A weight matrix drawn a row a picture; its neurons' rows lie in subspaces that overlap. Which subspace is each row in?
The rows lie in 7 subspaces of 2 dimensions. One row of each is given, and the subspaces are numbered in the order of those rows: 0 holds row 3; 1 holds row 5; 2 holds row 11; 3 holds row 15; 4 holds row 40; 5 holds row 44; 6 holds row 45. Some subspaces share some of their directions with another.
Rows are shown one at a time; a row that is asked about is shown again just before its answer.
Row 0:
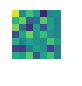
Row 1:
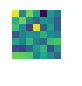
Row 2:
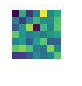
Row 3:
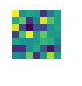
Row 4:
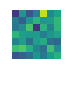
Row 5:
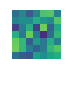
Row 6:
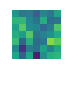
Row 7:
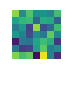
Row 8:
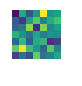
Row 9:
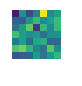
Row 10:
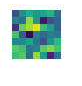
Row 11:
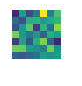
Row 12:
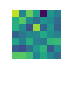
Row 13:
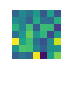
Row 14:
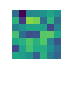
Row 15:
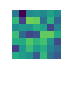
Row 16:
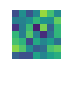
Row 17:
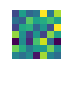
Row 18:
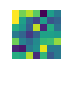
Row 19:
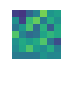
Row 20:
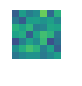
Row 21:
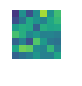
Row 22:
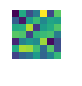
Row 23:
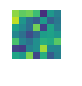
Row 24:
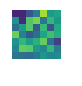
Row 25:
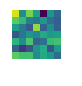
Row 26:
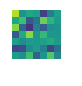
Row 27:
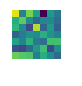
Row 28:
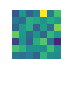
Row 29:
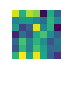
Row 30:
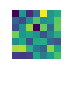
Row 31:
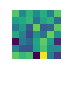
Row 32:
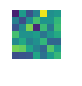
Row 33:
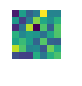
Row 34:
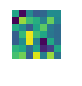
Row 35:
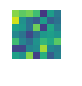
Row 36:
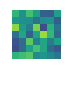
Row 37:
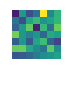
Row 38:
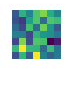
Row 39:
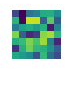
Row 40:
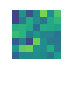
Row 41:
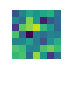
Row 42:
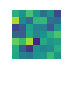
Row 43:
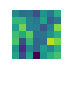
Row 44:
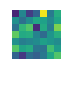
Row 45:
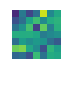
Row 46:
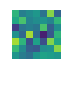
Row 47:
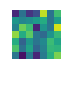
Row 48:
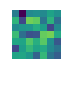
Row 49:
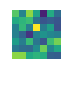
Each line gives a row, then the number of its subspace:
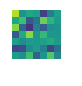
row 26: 0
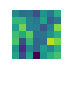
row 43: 5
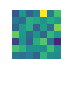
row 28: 2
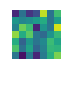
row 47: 5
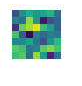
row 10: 0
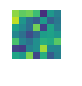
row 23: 6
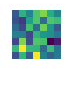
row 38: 5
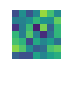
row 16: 1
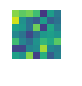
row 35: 6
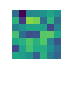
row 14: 3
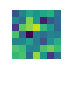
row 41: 0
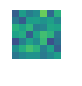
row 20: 1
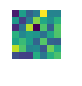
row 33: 4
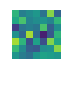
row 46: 1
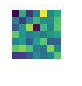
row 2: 6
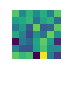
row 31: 2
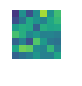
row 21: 4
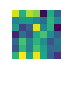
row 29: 5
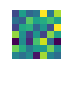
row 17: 2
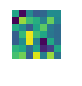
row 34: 6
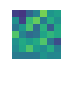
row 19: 3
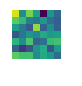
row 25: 4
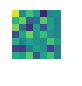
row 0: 0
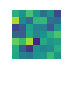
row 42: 4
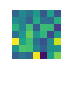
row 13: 2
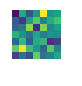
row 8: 5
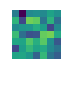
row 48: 3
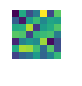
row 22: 1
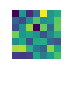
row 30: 1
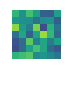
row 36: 1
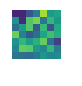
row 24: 3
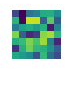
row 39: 3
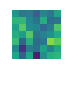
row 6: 5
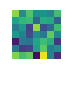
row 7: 2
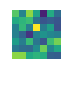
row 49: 0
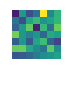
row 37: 2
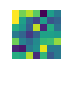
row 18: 6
